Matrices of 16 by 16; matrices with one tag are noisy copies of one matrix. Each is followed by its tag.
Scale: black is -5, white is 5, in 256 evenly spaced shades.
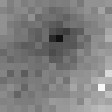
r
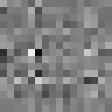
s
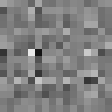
s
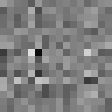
s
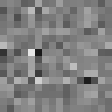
s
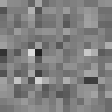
s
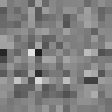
s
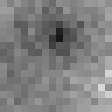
r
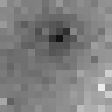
r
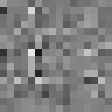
s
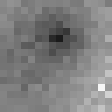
r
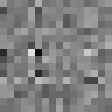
s
